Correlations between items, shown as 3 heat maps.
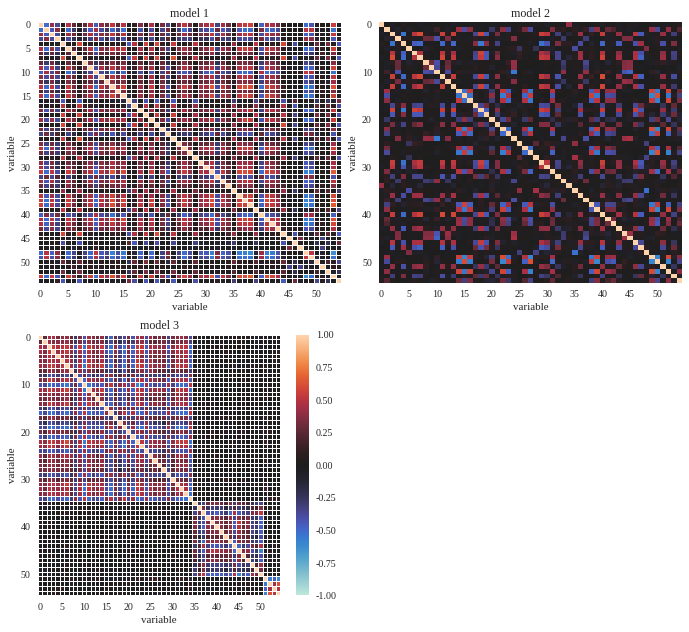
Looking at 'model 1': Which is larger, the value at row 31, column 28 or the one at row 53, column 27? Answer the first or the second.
the second
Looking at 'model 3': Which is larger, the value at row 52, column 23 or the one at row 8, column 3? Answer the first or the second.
the first
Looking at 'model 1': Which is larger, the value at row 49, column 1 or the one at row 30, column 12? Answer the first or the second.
the first
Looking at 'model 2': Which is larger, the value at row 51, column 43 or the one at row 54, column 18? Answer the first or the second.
the first
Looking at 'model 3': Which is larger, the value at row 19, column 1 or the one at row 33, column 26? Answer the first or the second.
the second
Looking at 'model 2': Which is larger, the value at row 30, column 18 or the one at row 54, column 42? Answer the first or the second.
the first
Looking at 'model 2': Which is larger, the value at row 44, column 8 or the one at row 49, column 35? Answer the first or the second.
the first
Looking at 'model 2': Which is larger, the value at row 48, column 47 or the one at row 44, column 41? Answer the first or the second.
the first
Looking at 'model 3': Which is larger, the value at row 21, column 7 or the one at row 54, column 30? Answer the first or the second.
the second
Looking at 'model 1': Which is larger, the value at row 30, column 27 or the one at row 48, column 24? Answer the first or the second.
the first
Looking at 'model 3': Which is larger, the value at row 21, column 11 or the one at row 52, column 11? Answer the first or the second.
the second
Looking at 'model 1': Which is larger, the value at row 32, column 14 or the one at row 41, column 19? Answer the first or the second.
the second
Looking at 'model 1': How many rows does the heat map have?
55
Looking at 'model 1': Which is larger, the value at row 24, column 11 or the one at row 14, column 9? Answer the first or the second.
the second
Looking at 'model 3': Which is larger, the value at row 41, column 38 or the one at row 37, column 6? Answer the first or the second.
the first
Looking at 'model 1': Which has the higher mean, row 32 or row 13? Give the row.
13
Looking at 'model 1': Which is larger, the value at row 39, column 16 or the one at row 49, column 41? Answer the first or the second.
the first
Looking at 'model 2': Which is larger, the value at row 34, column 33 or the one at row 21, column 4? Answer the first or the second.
the first
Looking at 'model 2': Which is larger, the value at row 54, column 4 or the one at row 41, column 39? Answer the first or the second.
the second
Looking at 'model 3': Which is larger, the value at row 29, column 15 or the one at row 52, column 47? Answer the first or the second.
the first
